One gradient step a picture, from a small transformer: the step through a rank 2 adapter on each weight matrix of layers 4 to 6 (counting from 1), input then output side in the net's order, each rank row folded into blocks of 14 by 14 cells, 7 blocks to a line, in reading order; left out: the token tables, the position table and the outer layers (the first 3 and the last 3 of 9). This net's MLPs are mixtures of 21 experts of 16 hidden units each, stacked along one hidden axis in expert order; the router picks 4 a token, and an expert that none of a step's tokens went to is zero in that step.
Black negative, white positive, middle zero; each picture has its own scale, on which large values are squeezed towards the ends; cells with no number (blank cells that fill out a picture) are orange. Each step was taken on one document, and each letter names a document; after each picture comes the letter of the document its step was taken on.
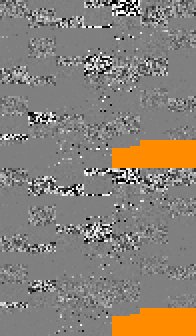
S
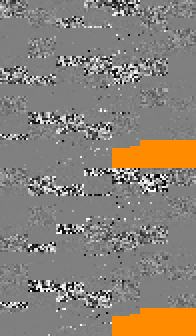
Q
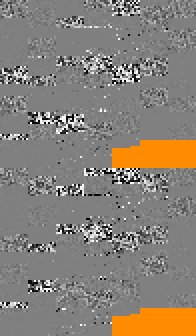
Q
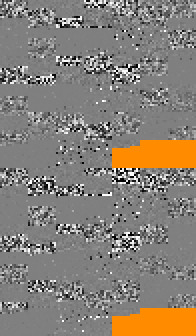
S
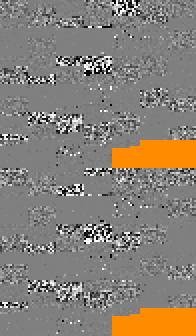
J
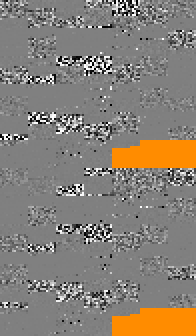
J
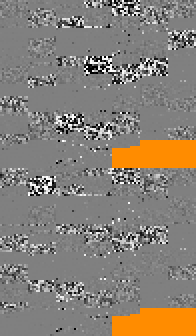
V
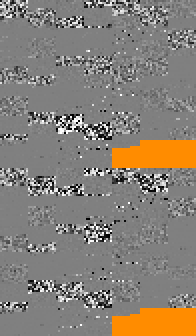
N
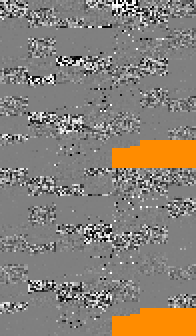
J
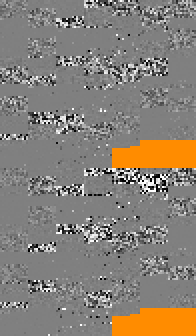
Q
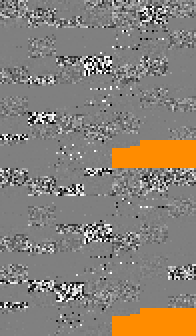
J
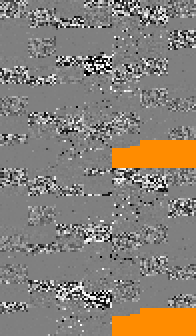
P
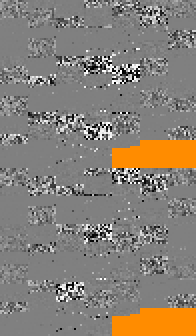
V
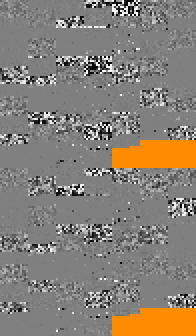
V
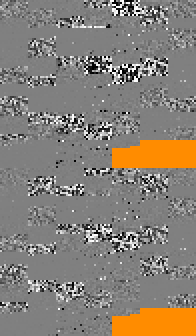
V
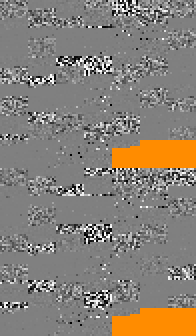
J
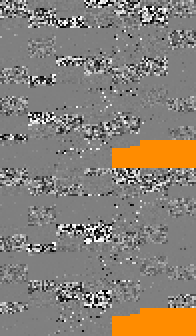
P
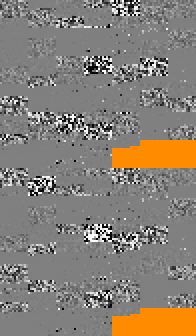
V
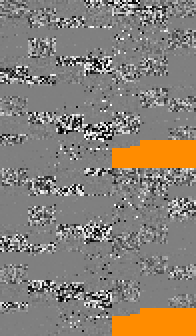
S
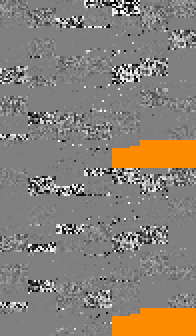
Q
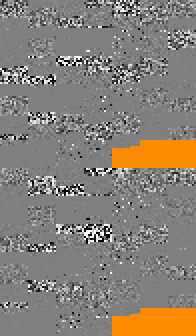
S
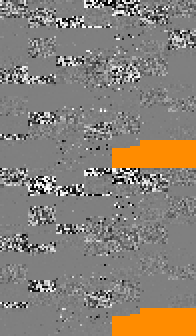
Q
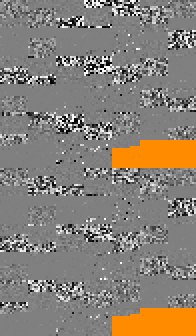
V
